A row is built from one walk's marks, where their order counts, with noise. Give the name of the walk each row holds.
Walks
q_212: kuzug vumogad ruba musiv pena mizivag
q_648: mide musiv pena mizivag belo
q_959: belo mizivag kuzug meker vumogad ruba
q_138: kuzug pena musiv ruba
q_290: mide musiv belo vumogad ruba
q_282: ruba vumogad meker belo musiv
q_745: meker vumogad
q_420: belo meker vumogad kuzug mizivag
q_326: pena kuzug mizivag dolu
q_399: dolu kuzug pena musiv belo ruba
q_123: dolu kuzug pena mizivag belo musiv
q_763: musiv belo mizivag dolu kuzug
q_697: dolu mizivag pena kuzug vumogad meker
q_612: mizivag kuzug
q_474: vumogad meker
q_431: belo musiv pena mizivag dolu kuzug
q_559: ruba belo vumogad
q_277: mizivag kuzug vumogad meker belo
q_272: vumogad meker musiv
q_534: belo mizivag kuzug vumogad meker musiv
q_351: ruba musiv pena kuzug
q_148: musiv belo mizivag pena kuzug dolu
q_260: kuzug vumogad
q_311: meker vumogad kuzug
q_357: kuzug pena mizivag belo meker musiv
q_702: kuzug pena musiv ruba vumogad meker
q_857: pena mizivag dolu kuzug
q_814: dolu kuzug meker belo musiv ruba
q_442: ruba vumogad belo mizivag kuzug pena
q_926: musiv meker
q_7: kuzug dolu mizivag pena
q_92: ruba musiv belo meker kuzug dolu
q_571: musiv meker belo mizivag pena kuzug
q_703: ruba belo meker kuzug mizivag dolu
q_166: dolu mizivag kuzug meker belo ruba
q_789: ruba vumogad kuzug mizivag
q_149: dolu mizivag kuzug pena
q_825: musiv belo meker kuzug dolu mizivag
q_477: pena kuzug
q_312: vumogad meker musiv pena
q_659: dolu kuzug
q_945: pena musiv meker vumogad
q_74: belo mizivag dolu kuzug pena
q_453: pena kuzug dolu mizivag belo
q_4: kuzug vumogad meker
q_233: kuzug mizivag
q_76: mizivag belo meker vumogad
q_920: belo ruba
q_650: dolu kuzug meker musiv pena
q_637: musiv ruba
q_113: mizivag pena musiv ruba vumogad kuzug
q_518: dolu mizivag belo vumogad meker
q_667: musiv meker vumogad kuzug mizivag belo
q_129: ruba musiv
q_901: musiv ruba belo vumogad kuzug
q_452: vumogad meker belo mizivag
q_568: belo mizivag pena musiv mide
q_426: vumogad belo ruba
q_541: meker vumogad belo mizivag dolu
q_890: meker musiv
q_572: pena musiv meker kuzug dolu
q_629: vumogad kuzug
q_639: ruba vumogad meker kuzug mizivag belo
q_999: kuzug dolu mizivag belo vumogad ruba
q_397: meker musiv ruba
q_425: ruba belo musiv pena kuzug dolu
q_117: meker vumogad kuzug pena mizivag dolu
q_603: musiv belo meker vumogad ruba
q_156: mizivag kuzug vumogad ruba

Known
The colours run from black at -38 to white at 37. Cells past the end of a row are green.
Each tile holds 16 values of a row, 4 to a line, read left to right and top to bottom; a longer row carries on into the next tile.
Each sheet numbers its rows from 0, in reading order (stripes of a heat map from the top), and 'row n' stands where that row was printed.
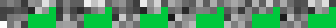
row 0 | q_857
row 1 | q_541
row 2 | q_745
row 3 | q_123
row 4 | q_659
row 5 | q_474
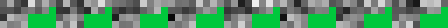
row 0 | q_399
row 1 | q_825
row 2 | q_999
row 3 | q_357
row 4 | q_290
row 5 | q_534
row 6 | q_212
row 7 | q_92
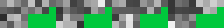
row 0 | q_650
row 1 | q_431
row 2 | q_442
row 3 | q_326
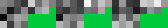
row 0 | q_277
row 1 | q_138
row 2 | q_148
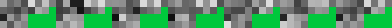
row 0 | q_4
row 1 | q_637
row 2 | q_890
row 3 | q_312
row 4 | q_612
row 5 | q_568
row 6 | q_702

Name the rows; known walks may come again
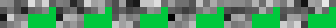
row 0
q_890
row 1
q_959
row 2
q_425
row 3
q_357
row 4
q_7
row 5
q_351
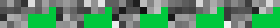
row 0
q_814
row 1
q_311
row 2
q_453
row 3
q_999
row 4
q_857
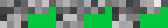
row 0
q_420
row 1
q_149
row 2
q_431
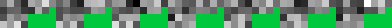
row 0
q_571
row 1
q_703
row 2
q_559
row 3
q_123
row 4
q_789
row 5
q_129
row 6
q_397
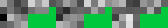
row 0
q_272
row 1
q_212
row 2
q_442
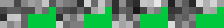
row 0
q_74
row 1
q_260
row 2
q_148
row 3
q_572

